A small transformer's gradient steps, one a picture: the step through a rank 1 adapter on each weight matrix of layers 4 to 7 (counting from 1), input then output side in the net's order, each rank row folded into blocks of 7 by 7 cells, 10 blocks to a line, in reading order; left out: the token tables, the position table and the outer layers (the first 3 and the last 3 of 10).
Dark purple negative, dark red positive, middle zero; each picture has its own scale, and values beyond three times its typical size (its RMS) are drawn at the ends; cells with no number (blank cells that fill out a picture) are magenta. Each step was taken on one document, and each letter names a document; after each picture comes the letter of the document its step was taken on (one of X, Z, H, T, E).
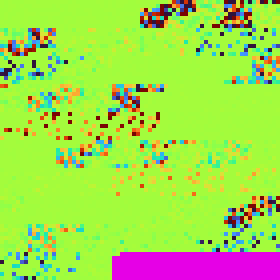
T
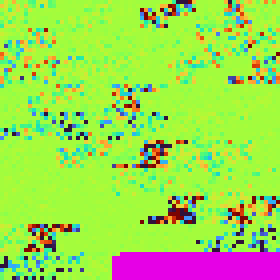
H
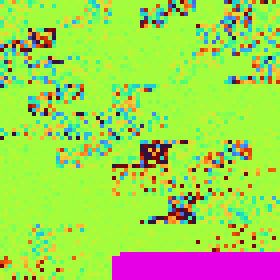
H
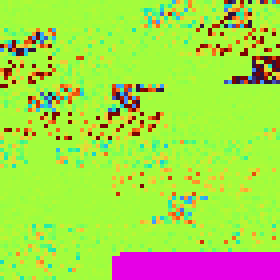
T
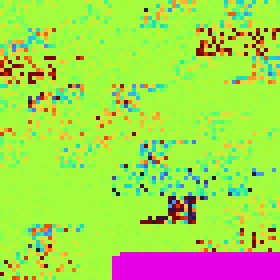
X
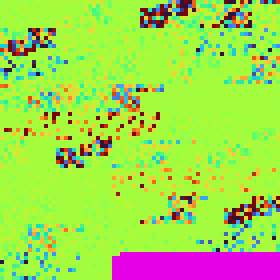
T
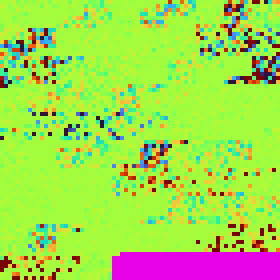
H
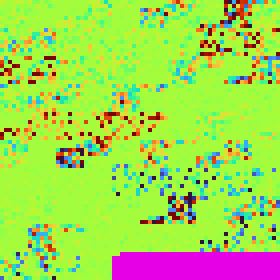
X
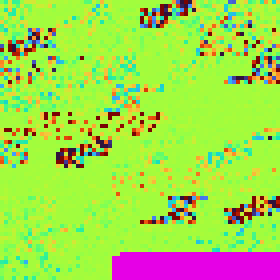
T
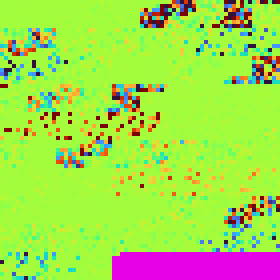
T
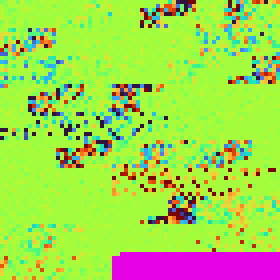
H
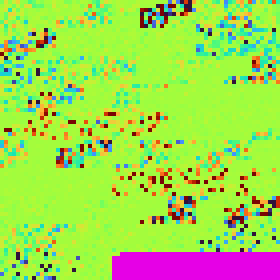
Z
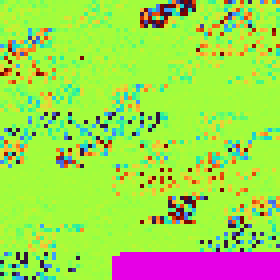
Z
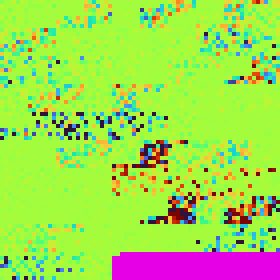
H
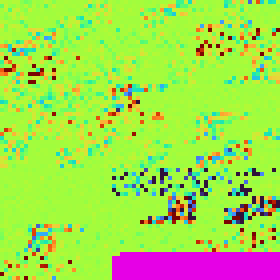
X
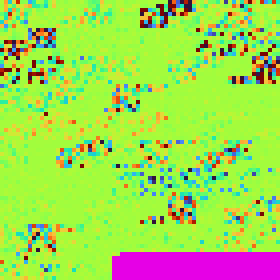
Z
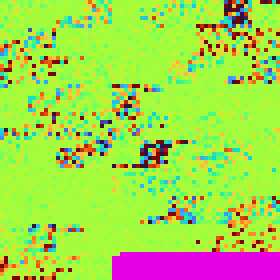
H
